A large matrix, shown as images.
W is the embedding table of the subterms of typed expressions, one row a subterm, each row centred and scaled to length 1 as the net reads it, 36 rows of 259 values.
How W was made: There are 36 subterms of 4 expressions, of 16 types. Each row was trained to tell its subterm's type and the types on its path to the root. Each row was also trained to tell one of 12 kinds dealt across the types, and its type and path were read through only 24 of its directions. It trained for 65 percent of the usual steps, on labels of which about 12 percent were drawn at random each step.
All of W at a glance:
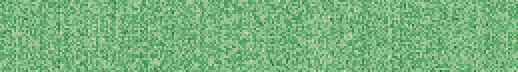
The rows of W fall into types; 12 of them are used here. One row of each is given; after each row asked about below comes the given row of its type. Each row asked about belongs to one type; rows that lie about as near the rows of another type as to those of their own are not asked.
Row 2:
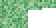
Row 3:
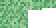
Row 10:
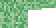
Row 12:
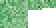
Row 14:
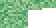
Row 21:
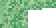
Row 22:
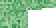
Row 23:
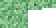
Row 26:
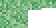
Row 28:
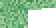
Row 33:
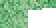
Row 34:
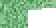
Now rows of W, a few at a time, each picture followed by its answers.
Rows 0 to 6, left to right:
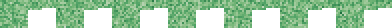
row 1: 3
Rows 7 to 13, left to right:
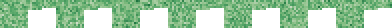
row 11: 23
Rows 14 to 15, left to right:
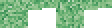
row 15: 34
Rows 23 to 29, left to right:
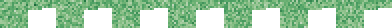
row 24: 21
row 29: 12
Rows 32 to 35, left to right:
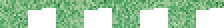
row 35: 22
